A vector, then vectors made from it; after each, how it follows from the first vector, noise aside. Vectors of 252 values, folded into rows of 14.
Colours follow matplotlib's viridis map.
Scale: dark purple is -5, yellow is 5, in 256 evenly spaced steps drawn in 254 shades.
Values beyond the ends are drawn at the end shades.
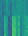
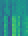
copied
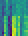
scaled up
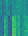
copied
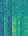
copied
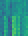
copied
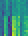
scaled up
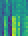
scaled up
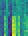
scaled up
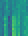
copied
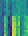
scaled up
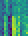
scaled up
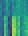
scaled up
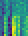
scaled up
